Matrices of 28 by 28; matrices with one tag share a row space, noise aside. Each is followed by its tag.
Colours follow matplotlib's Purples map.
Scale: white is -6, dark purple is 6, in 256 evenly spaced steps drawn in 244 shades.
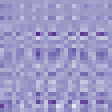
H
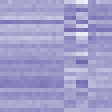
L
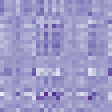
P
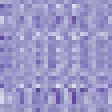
H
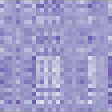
P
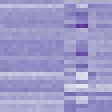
L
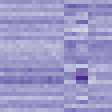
L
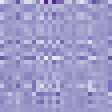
P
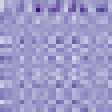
H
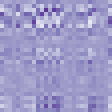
P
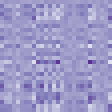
P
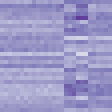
L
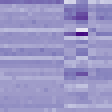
L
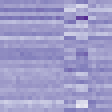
L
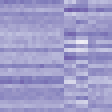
L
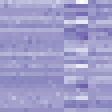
L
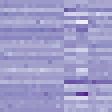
L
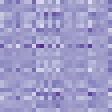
P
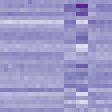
L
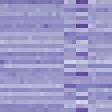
L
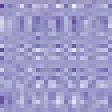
H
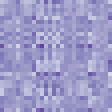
P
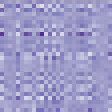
P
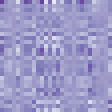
P
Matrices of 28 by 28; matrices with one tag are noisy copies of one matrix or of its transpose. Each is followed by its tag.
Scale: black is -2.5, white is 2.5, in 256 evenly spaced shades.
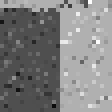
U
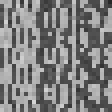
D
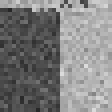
U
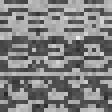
D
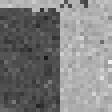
U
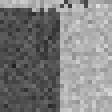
U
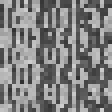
D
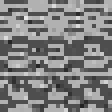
D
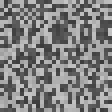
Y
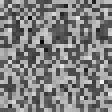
Y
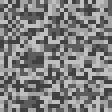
Y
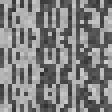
D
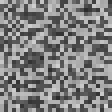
Y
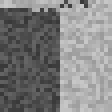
U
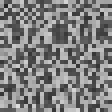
Y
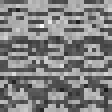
D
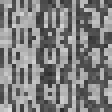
D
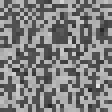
Y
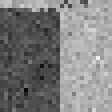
U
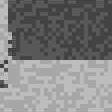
U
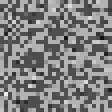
Y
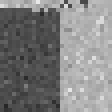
U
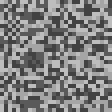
Y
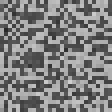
Y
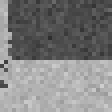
U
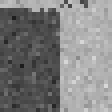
U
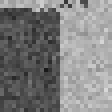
U
